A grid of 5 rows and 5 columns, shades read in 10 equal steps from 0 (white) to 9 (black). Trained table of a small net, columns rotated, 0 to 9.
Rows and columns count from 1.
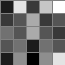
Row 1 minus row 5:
0 -3 -2 -2 -1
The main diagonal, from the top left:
8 6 3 5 1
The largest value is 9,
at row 5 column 3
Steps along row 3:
up down up up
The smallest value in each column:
5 1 3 2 0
